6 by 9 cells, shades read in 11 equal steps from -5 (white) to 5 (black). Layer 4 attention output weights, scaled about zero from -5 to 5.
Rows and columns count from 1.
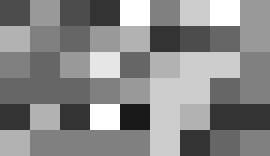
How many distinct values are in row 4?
4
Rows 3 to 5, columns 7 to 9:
-3 -3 0 / -3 1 0 / -2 3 3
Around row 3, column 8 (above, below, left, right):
1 1 -3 0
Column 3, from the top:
2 1 -1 1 3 0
